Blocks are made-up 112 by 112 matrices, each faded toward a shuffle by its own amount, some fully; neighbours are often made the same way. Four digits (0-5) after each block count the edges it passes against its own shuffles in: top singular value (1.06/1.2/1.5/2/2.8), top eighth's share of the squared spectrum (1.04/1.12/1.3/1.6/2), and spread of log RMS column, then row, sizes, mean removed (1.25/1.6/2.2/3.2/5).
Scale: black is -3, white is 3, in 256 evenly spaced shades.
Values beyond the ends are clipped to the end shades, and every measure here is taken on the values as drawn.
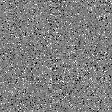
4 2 0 1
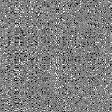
5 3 3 2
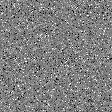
1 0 0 1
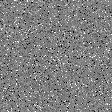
0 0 0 0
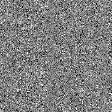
1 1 3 0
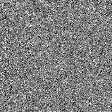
0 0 2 0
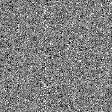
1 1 2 0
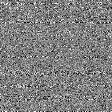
1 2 0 4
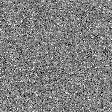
0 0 0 1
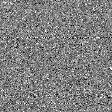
1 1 0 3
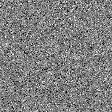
0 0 0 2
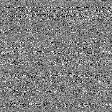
1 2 0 4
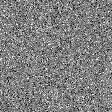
0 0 0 0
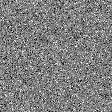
0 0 0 0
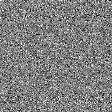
1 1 0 3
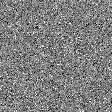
0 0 0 0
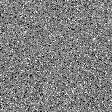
2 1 0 0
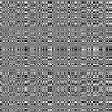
5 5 5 5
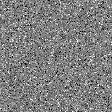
3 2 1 1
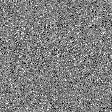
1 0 0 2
